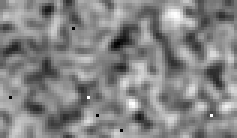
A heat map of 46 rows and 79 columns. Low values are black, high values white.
Average level on the scale: 50%. Slope: none. Grain: blotchy. Lone odd cells: 6, 2 higher and 4 lower than their neighbours. Seam: none.
